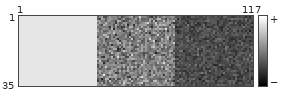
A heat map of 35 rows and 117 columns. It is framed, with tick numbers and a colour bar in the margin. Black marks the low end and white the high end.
It is made of 1 by 3 panels. Panel 1,1: very high, flat. Panel 1,2: middling, fine-grained, strong in contrast. Panel 1,3: low, fine-grained.
